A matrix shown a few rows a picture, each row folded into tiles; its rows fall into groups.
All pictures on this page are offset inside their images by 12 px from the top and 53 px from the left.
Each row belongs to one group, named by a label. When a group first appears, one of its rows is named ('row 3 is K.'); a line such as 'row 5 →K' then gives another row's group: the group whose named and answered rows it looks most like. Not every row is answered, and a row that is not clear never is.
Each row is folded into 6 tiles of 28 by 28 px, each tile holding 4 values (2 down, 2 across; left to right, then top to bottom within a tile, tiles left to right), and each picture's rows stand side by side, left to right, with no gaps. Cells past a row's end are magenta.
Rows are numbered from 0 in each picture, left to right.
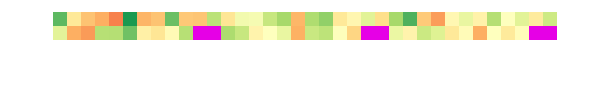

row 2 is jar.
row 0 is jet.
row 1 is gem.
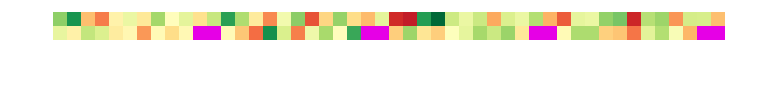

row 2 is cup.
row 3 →gem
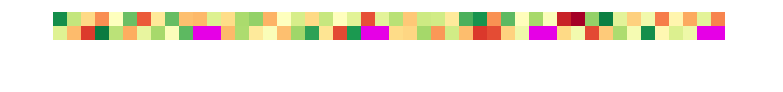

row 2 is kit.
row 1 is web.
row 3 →cup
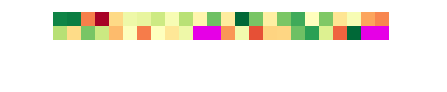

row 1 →web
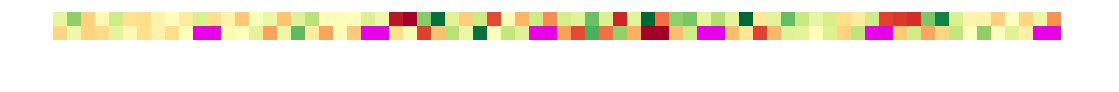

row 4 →web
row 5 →cup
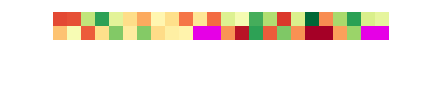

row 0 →cup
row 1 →kit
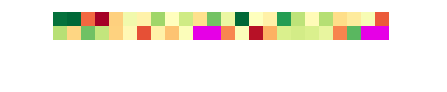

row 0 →jar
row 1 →web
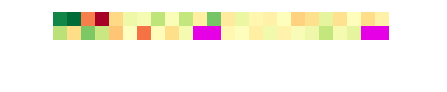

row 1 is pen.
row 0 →jar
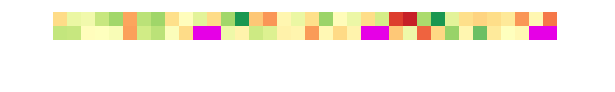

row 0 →gem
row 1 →jar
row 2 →cup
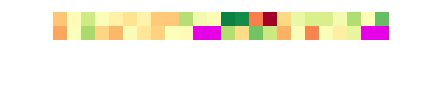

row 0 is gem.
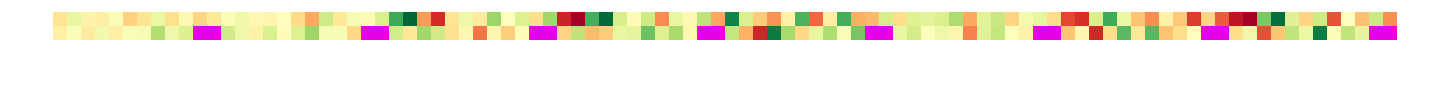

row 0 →pen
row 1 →pen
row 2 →jar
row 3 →cup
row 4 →jet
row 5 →gem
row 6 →cup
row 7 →cup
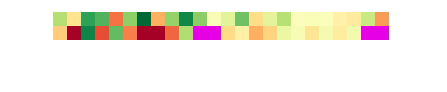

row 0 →kit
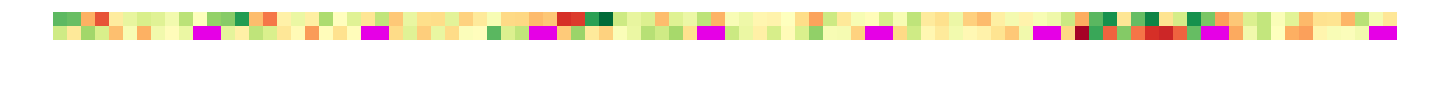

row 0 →jar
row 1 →jar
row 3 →cup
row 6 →kit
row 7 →gem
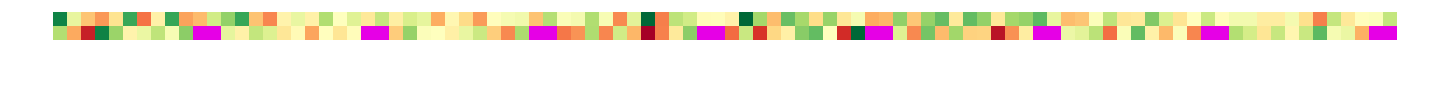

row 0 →jet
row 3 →kit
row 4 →web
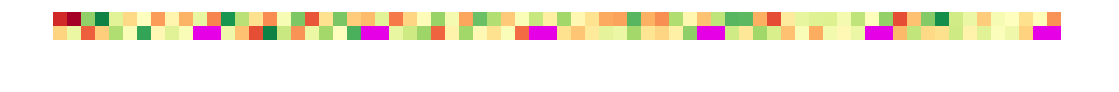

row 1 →jet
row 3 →jet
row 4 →jar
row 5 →cup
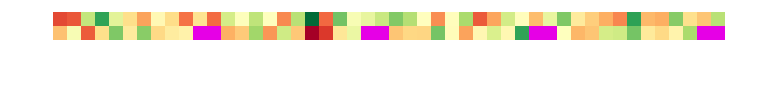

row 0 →cup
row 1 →kit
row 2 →jet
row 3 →jet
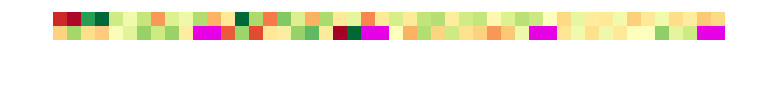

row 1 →web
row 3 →pen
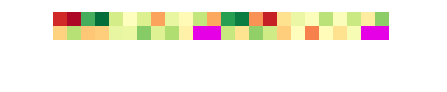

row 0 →cup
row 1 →jar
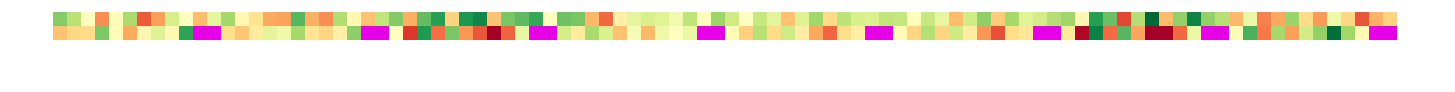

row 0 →jet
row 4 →kit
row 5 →kit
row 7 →pen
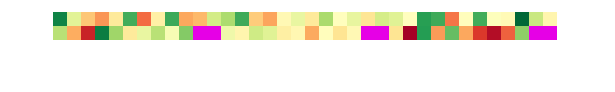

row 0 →jet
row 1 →jar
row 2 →kit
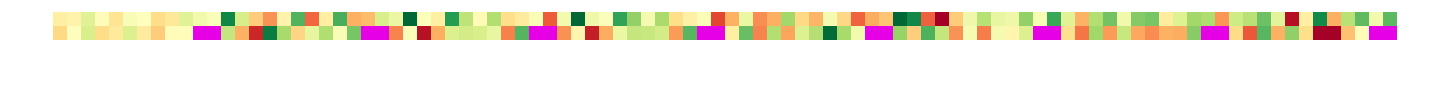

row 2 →web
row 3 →web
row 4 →pen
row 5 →jar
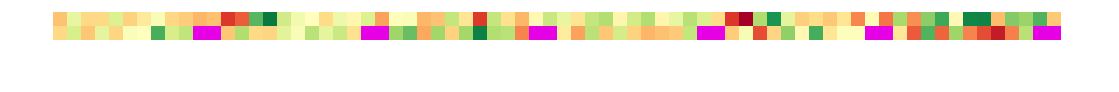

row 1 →cup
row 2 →pen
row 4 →cup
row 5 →kit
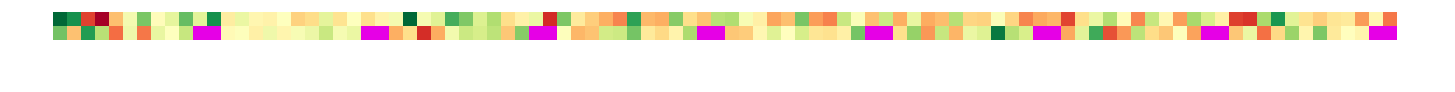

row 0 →jar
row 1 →pen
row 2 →web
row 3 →jet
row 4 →jet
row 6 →gem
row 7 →cup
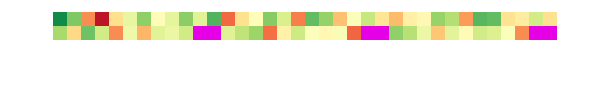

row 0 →jar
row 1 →gem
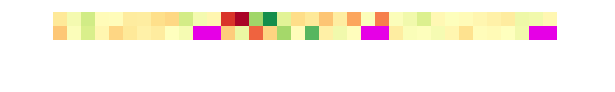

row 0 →gem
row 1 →cup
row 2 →gem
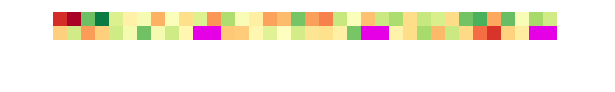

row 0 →cup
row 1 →jet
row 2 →kit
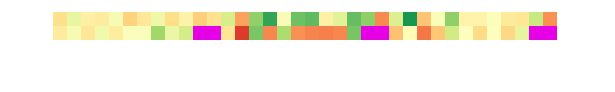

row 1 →kit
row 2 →web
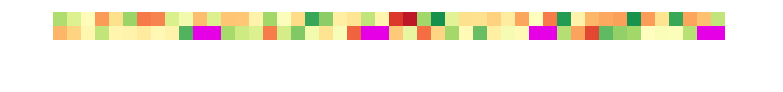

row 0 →jet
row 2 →cup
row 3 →jet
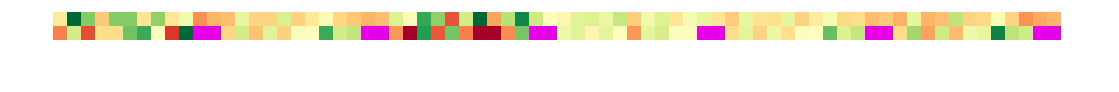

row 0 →web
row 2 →kit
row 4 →pen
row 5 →pen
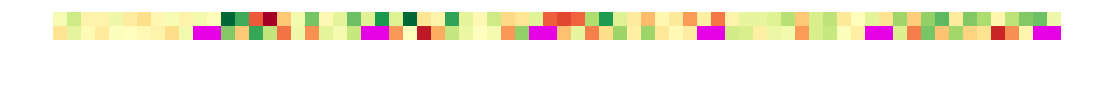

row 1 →jar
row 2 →web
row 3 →cup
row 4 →gem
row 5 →kit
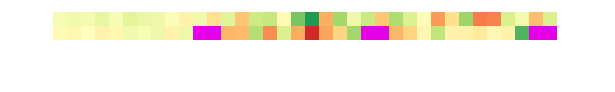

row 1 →kit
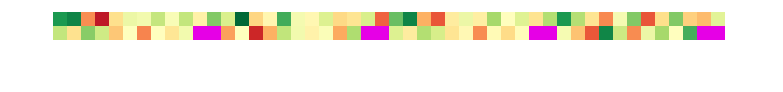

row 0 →jar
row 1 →web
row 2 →jar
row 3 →jet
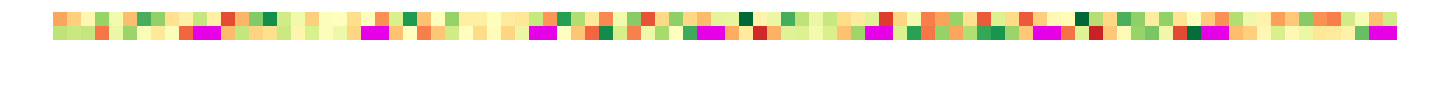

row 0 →gem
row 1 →cup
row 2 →web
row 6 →web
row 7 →jet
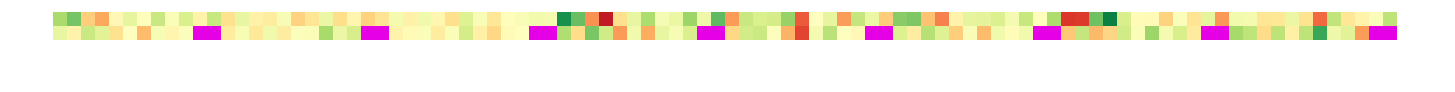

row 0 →jar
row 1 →pen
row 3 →jar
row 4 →gem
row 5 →jar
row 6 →cup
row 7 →pen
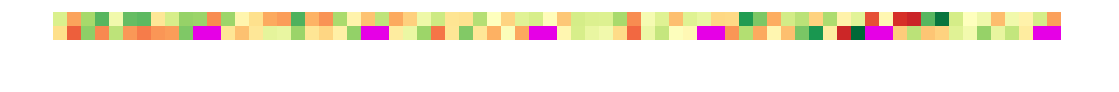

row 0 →kit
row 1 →jet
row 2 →gem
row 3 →gem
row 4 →web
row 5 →cup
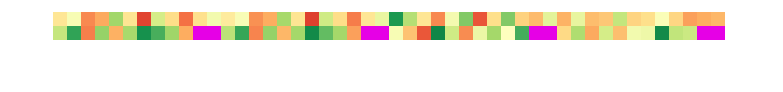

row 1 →pen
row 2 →jet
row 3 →pen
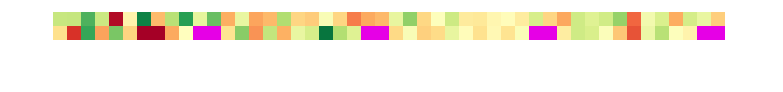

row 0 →kit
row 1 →pen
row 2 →web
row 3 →gem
